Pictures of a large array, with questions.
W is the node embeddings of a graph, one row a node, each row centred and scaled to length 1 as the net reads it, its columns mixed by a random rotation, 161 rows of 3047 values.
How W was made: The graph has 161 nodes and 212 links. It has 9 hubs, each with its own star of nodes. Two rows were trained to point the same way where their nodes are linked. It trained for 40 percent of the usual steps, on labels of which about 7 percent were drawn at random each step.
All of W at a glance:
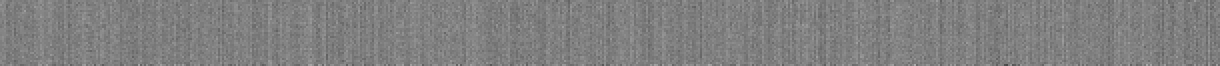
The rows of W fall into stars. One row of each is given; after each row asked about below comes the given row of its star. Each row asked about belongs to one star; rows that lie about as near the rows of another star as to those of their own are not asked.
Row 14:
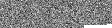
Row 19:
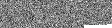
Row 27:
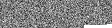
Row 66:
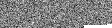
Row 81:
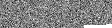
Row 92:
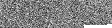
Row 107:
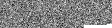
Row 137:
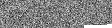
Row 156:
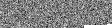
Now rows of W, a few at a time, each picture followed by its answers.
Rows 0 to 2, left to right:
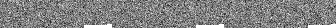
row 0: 66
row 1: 27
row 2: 81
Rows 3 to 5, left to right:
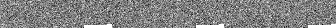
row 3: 156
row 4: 81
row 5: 66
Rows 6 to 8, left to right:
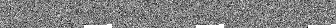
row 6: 14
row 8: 81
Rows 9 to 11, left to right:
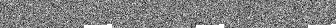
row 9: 27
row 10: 27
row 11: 107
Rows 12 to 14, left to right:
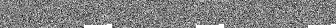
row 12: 107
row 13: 107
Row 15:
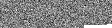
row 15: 27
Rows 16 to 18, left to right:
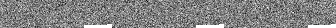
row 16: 19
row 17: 19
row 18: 19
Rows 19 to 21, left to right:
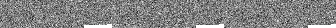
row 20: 156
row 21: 137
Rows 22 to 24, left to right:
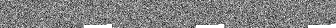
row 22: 14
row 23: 27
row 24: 19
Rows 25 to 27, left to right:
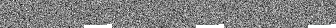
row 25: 92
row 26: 27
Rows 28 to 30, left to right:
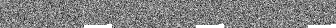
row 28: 27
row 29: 27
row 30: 92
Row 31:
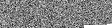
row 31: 107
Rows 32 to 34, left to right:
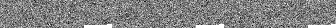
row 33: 156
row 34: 92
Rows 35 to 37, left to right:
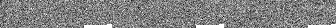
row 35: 81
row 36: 107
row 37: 19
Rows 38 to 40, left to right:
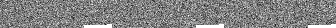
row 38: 92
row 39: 14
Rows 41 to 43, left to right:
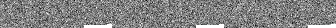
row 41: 156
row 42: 19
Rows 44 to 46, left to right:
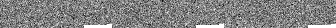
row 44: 107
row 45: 66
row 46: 156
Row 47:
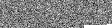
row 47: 27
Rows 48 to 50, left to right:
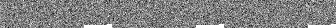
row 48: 92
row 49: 14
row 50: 14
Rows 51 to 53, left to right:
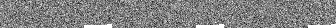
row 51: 156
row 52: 66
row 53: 107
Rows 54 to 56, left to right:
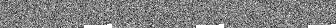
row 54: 66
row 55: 156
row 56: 19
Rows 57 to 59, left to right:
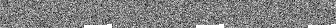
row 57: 156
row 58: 19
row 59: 156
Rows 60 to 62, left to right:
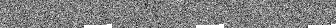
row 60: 14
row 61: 19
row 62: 66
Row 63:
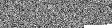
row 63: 66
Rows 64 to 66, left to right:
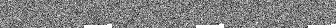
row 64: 66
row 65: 66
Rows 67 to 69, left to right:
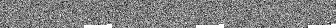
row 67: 81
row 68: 81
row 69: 66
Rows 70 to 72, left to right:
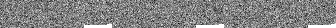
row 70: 107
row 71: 14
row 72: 156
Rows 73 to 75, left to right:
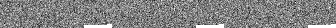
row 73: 66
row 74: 137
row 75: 14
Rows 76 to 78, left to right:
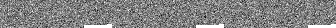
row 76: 156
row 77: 27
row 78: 156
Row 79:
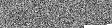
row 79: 137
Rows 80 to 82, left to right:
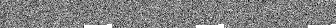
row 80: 81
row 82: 27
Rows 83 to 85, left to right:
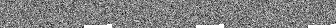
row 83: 19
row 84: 27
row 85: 137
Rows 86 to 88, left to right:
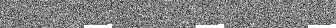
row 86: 66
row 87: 14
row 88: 137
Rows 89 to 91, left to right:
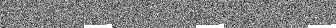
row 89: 81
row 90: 81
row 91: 27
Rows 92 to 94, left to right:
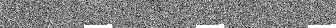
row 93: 14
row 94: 92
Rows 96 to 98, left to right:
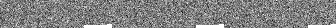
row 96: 27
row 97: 19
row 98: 81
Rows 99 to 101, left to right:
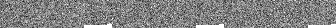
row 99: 66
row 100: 81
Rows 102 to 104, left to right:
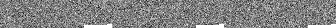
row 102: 107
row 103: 66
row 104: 27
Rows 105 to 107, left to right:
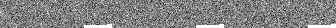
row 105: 137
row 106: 27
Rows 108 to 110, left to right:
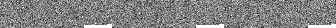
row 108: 107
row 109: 19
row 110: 66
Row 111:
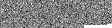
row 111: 19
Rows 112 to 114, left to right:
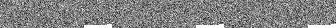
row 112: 137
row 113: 81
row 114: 92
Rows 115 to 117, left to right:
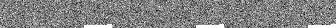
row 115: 92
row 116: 107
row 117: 81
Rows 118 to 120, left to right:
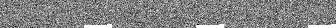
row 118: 66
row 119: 137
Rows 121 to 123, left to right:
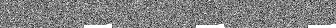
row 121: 19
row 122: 137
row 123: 156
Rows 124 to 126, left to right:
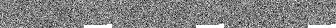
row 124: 156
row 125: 107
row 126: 19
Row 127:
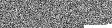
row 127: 14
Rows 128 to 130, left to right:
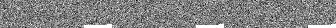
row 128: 92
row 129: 92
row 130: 156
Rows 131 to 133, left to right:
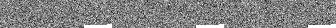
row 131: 107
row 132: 19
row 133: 19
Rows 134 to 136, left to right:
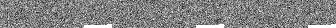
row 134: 156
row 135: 14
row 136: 137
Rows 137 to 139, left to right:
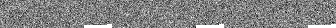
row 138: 66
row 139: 19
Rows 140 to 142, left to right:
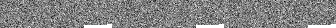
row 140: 107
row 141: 107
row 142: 19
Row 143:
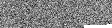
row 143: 107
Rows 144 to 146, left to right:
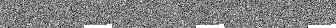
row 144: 92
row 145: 66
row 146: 81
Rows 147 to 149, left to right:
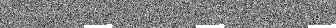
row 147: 27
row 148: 107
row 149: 92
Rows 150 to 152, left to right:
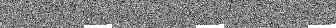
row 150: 19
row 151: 156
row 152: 19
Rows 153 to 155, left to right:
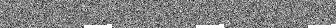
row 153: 19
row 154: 156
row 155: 107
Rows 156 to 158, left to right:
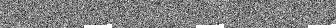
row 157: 66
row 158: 14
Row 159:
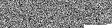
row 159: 107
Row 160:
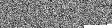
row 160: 66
